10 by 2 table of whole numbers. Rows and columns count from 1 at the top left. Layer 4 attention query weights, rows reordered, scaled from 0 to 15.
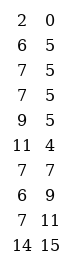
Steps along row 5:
down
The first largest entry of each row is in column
1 1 1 1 1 1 1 2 2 2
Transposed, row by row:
2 6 7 7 9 11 7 6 7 14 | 0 5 5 5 5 4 7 9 11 15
